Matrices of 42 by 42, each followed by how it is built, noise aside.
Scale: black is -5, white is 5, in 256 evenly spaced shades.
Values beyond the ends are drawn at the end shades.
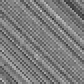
Toeplitz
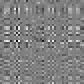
low rank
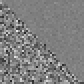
lower triangular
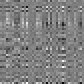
low rank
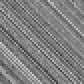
Toeplitz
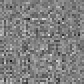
low rank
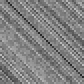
Toeplitz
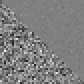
lower triangular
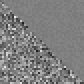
lower triangular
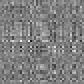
low rank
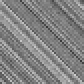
Toeplitz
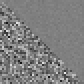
lower triangular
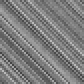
Toeplitz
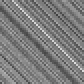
Toeplitz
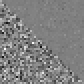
lower triangular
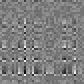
low rank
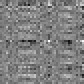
low rank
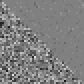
lower triangular
